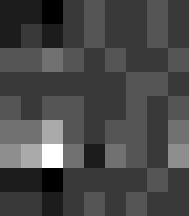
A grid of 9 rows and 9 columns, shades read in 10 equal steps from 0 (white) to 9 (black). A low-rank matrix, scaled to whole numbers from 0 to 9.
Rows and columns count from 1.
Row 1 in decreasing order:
9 8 8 7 7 7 7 6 6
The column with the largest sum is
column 5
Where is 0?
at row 7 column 3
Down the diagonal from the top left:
8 7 5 7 7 6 6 6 7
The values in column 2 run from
3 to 8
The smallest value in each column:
4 3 0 5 6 5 6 6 4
